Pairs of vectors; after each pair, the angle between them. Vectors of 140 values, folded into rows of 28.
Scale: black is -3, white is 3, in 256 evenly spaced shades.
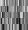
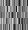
orthogonal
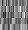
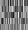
orthogonal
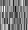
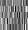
partly aligned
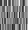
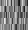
partly opposed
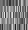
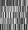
nearly parallel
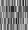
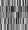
nearly parallel
